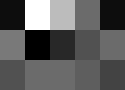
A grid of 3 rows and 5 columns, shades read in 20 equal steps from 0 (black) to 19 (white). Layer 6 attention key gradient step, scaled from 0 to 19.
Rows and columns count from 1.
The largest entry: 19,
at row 1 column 2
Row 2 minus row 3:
3 -8 -5 -1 3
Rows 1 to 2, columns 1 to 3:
1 19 14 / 9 0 3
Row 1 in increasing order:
1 1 8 14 19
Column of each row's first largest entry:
2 1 2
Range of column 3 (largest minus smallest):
11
